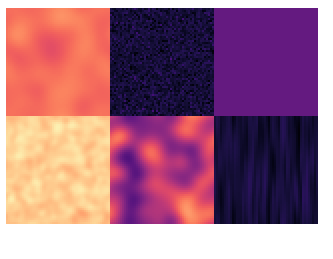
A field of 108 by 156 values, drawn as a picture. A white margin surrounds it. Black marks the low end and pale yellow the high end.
The table splits into 2 rows of 3 panels. Panel 1,1: high, smooth, faint in contrast. Panel 1,2: very low, fine-grained, faint in contrast. Panel 1,3: low, flat. Panel 2,1: very high, blotchy, faint in contrast. Panel 2,2: middling, smooth, strong in contrast. Panel 2,3: very low, streaked downward, faint in contrast.
